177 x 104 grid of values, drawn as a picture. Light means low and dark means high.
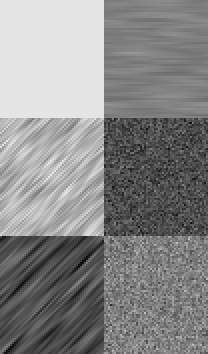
It is made of 3 by 2 panels. Panel 1,1: very low, flat. Panel 1,2: middling, streaked across, faint in contrast. Panel 2,1: low, slanting up to the right. Panel 2,2: high, fine-grained. Panel 3,1: high, slanting up to the right. Panel 3,2: middling, fine-grained.
